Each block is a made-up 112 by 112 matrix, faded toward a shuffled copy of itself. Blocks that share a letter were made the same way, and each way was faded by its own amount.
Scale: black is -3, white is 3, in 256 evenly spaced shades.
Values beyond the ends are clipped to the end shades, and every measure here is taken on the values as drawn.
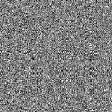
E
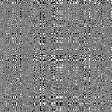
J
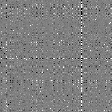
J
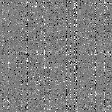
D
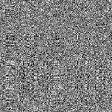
E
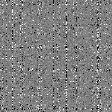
D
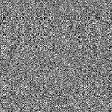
E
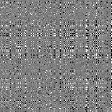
J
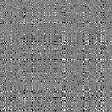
J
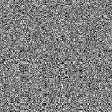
E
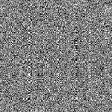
E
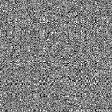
E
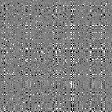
J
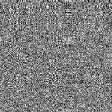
E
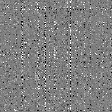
D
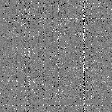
D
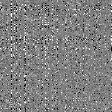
D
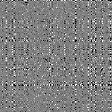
J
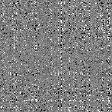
D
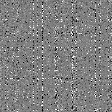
D
